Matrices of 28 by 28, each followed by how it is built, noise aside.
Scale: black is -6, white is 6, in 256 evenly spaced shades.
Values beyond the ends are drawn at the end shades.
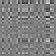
low rank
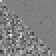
lower triangular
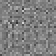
low rank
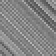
Toeplitz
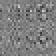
low rank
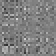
low rank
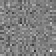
low rank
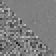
lower triangular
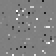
sparse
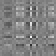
low rank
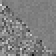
lower triangular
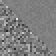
lower triangular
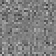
low rank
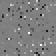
sparse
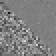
lower triangular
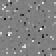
sparse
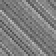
Toeplitz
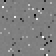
sparse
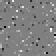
sparse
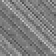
Toeplitz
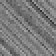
Toeplitz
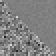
lower triangular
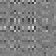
low rank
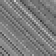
Toeplitz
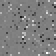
sparse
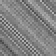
Toeplitz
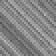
Toeplitz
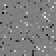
sparse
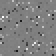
sparse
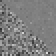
lower triangular
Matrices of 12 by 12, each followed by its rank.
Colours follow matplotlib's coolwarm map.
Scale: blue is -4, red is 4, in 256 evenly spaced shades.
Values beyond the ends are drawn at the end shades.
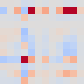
two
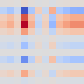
one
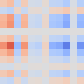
one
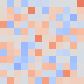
full rank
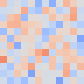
full rank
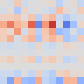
two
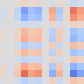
one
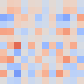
two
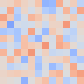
full rank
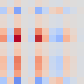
one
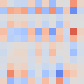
two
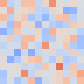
full rank
